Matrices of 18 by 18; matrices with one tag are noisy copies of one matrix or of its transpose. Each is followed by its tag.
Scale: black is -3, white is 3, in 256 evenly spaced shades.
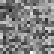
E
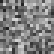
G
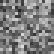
G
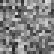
G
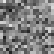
E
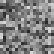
E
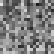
E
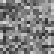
E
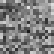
E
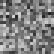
G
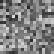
G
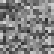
E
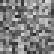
G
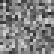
G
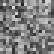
G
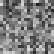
E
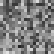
E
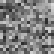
E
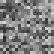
E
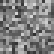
G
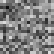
E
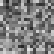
E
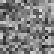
E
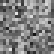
G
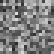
G
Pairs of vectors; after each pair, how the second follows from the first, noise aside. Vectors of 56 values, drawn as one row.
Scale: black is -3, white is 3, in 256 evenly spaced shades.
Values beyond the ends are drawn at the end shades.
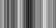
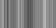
shrunk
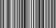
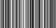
sign-scrambled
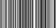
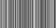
shrunk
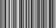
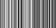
sign-scrambled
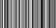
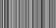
shrunk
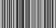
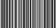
sign-scrambled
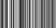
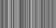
shrunk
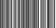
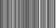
shrunk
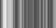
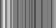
partly zeroed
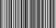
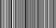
partly zeroed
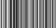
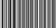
sign-scrambled
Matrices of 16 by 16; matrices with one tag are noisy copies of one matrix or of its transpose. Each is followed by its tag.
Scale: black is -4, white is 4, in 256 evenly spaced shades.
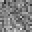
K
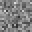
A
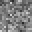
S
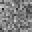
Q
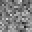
S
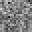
Q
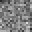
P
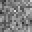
S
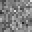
S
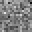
Q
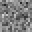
A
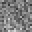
K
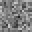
A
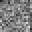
P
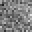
K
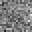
K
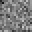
P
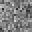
Q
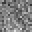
K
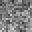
S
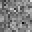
S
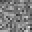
P
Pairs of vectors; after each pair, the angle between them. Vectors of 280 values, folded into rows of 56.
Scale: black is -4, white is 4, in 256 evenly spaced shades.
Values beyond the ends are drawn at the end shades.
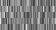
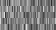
nearly parallel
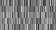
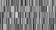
orthogonal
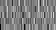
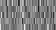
nearly opposite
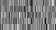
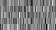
nearly parallel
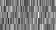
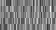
partly aligned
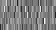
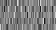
nearly opposite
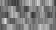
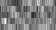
nearly parallel
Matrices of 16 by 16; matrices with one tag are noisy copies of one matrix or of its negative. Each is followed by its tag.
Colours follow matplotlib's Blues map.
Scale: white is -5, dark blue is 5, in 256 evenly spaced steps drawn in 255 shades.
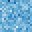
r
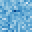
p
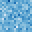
r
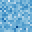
r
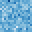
r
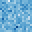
r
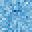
p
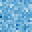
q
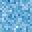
r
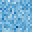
r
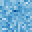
p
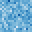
r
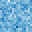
r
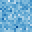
r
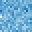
q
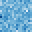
q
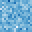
r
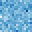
q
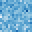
q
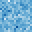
r
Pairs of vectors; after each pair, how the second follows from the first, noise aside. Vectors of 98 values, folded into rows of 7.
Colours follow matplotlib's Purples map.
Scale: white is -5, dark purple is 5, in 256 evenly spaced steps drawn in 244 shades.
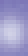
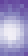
scaled up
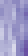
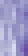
copied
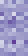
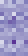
copied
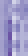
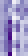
scaled up
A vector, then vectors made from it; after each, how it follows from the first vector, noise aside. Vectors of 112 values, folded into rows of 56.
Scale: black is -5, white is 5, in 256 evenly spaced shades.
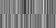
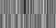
copied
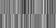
copied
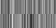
reversed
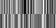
scaled up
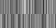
negated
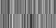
reversed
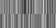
copied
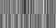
copied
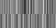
copied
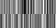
scaled up
